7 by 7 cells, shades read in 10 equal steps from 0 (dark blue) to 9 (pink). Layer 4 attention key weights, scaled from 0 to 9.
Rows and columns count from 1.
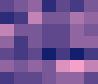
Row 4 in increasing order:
2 3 3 4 5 5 5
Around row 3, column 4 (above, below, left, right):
4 3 4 3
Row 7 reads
2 3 3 4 5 5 3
